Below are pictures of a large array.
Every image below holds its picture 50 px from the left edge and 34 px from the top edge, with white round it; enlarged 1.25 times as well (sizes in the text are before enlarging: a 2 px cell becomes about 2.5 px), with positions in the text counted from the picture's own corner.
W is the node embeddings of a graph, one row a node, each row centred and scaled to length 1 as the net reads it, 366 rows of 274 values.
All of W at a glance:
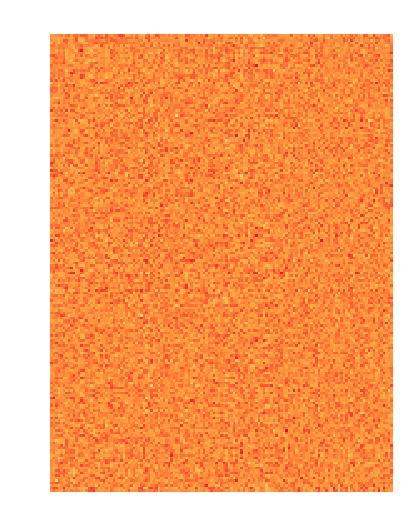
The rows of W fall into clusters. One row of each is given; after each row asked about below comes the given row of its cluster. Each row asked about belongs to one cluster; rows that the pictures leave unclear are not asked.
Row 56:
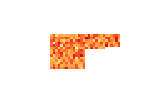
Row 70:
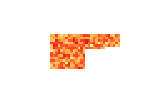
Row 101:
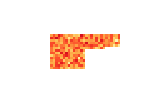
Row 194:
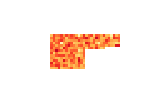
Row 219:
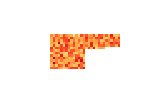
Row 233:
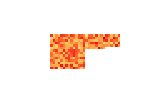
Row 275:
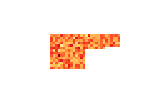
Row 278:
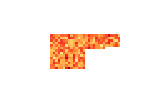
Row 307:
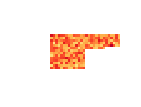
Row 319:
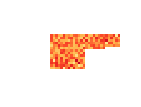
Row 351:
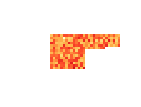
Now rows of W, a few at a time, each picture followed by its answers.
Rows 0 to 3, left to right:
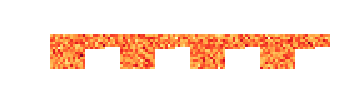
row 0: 56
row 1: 194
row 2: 70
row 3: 56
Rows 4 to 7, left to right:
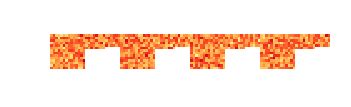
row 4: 56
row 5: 307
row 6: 101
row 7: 70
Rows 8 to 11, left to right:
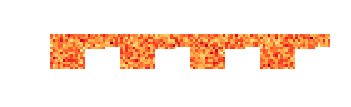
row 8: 233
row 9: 275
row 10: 278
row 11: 351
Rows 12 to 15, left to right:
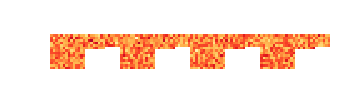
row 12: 275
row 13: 351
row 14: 319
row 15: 351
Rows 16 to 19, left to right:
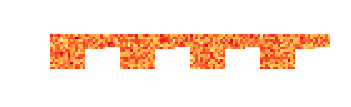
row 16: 275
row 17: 307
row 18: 319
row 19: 307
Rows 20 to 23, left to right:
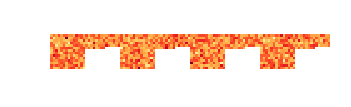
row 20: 351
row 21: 319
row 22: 307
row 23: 351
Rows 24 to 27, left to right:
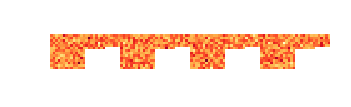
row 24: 278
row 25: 101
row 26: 70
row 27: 307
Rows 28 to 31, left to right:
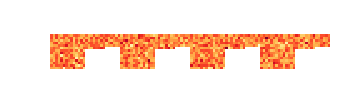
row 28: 319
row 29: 194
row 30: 319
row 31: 275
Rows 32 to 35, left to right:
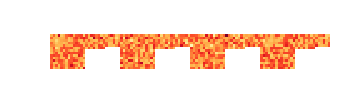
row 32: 351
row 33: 275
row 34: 275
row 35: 351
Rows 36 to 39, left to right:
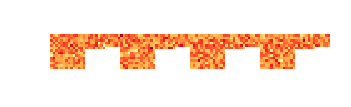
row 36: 278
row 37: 307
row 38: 70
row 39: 70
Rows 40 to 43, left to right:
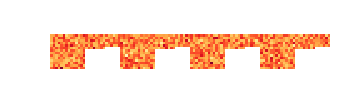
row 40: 219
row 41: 101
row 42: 275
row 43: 319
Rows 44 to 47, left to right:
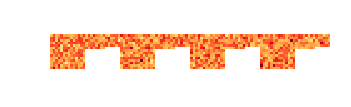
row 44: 56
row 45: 307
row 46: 101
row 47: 233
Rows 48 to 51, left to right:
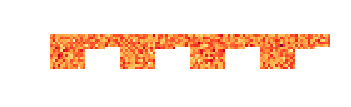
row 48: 56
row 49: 278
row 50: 56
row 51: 219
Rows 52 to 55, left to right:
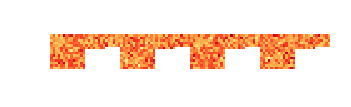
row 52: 351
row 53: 219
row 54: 351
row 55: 278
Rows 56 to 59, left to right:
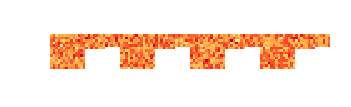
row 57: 319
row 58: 275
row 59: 351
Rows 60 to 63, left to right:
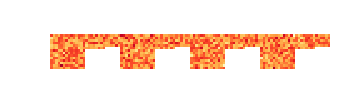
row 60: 233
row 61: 101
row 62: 307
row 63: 219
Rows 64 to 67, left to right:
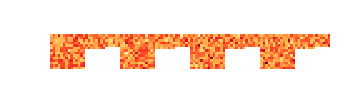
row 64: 351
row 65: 233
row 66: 275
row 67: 219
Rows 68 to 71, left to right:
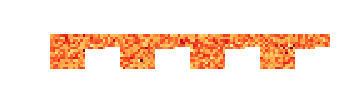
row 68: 307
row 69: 307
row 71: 278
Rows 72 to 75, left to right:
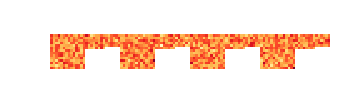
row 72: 275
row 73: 70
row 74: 307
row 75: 219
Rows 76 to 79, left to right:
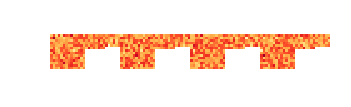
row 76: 351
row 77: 101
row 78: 70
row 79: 351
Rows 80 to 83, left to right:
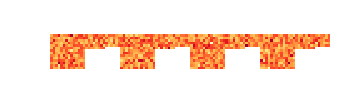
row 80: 351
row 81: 56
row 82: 70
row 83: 319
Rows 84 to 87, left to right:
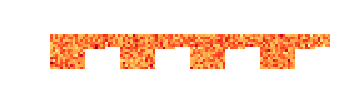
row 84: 319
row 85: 219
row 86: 56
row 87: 194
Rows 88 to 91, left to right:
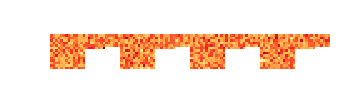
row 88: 278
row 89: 101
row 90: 219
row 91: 219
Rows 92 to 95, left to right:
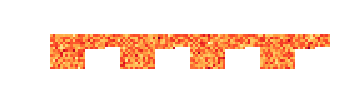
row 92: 56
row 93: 278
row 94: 278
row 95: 56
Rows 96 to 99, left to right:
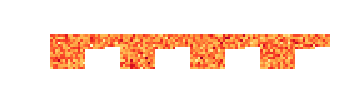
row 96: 307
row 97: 319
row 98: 194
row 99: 70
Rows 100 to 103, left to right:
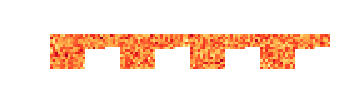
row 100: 351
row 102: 101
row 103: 275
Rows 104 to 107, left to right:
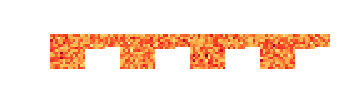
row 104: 307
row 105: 56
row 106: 351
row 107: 70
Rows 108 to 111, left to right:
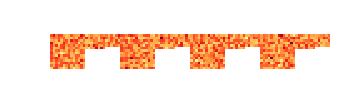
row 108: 101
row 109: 307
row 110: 194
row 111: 194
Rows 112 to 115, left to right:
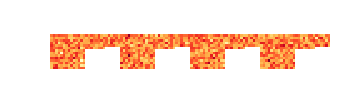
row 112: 307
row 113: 275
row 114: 307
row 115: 70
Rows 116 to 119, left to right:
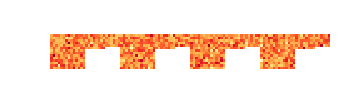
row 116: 351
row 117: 56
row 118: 101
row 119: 219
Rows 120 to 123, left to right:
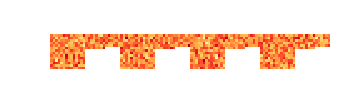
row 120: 278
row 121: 319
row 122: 351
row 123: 194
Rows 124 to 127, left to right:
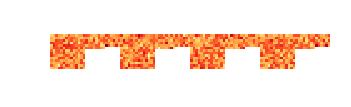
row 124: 70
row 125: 233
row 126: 351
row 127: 70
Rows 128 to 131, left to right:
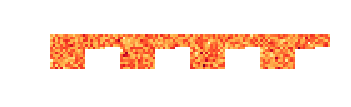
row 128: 219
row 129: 351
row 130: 233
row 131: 278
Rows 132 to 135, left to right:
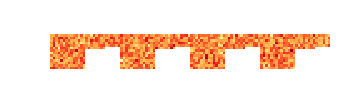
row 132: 219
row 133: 275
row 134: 278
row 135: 351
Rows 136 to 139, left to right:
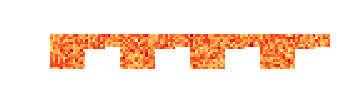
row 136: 319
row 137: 278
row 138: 307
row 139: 194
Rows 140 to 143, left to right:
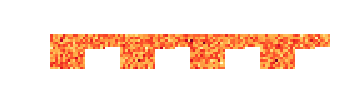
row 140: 319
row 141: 56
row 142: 307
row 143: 70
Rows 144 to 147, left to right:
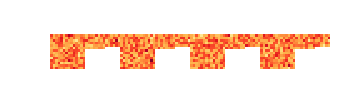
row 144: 233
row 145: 219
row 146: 70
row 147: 101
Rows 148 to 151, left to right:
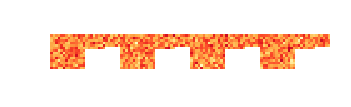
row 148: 233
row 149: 56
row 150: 219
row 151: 307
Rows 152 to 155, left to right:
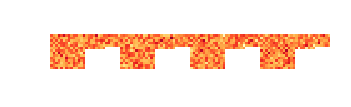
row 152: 278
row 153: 275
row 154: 278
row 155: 278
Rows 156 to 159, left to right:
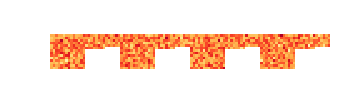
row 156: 70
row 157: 194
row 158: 219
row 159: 194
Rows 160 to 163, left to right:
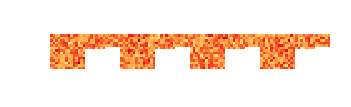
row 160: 278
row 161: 278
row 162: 351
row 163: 219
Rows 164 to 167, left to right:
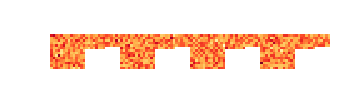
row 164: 101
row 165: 275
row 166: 278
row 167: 307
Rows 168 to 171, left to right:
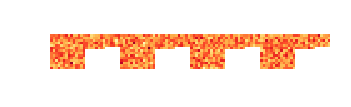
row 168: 275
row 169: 307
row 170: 101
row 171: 70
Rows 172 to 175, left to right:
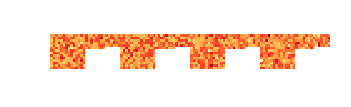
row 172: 219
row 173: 56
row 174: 351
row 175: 275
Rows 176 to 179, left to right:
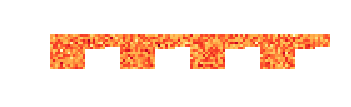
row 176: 70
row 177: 194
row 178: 233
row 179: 194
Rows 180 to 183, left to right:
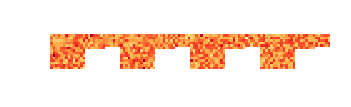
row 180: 351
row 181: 351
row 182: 70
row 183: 56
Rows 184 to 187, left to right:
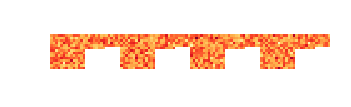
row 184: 307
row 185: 278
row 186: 275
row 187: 278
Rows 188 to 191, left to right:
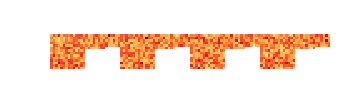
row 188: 351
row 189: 275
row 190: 101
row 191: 101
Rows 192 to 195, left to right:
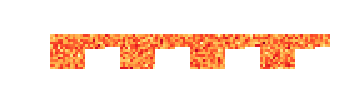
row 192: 70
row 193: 219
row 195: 101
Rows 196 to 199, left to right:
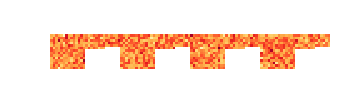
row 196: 219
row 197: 278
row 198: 307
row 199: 70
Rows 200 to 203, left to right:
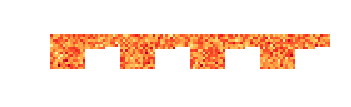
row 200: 233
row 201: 278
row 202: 233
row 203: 56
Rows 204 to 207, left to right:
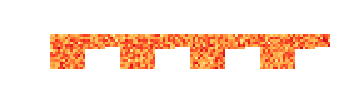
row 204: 70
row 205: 70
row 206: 219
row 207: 56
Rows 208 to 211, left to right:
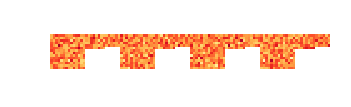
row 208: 307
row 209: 319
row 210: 194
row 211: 319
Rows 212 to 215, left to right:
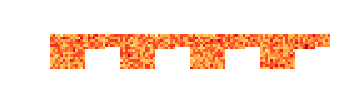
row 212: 56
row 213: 275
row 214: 56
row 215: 319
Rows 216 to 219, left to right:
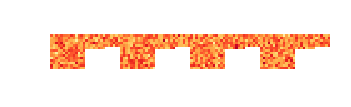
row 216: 233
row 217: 351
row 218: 319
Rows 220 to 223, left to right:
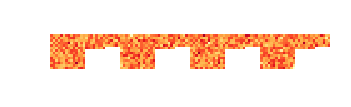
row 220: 278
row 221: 70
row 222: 278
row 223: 351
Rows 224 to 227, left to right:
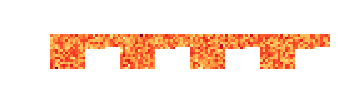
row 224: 233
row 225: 351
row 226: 219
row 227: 275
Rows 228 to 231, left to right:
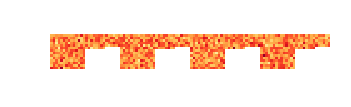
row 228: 219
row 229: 56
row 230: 219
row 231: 351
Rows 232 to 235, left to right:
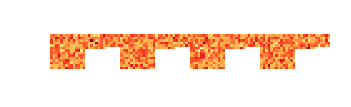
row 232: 275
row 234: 307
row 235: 56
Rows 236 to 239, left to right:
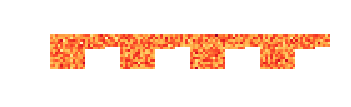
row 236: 70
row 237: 101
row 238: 233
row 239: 319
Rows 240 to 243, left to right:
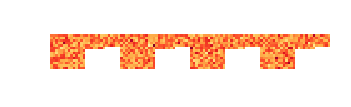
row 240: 307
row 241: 278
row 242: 219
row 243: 278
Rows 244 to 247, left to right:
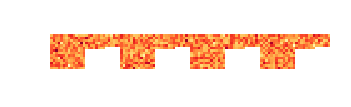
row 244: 194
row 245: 101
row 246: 307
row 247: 278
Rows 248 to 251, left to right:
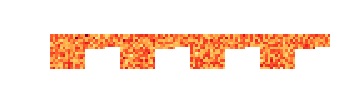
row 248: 275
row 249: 233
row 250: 101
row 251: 319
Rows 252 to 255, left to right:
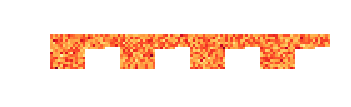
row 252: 233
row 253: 56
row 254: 219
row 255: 307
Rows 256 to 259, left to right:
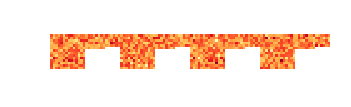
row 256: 233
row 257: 194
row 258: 233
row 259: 56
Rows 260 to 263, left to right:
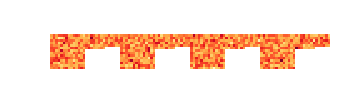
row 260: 307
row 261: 275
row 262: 101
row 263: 307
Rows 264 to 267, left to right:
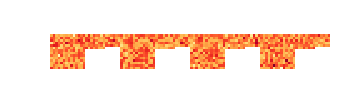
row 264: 56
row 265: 233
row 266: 233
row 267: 319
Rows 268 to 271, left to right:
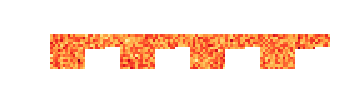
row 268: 194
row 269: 351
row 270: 219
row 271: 278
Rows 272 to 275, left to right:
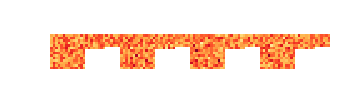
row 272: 219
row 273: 319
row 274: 194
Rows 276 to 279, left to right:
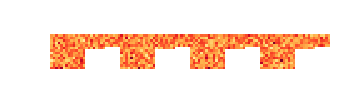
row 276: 219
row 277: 319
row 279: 307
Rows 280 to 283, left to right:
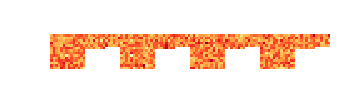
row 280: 351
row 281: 319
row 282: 56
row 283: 101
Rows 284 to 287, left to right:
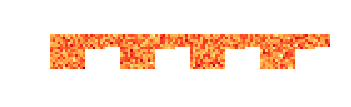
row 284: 219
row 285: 307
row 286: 101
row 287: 56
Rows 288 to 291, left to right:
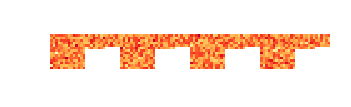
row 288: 307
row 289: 219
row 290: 275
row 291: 101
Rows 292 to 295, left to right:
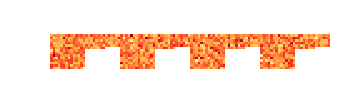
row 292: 351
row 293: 275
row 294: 194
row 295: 194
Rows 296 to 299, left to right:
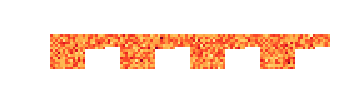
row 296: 278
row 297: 307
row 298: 56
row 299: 278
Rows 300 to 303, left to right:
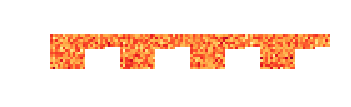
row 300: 275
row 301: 101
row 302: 194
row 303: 319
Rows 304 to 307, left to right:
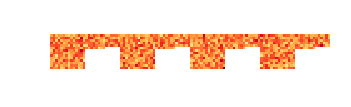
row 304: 56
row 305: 219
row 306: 219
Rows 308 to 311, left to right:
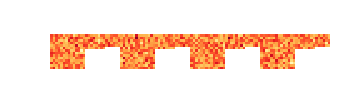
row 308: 275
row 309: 219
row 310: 278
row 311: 307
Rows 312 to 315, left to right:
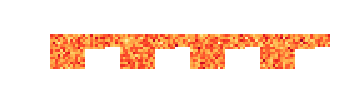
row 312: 101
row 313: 351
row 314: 70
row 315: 275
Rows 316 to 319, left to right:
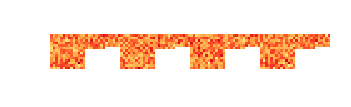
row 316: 319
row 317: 278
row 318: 56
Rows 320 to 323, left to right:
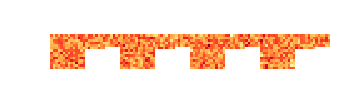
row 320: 233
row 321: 194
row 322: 70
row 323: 307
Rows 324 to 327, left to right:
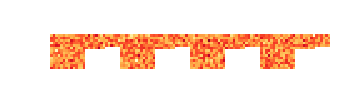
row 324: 56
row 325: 70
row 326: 70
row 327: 101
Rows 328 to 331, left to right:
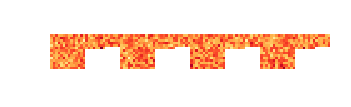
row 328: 219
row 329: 233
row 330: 233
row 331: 351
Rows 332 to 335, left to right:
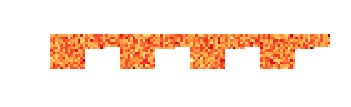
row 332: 219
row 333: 101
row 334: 219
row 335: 101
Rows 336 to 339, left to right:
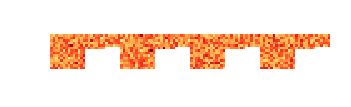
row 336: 219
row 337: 351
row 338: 101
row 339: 219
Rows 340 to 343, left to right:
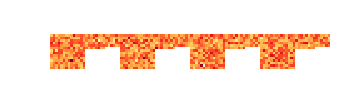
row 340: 56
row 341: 307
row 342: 233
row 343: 233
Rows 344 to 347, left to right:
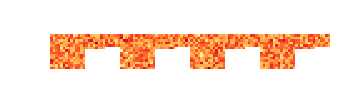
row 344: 275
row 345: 233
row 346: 278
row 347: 70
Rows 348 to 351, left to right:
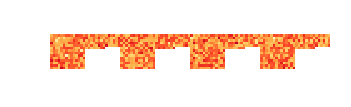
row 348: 351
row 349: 278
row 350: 233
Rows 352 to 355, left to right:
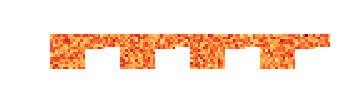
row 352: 307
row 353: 278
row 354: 194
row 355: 56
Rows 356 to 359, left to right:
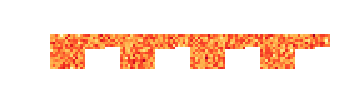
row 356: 70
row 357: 351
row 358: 278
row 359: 275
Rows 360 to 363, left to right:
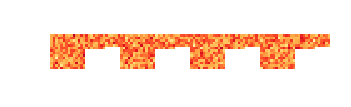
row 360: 219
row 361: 56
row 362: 307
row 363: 307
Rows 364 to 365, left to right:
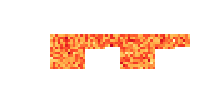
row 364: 219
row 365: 307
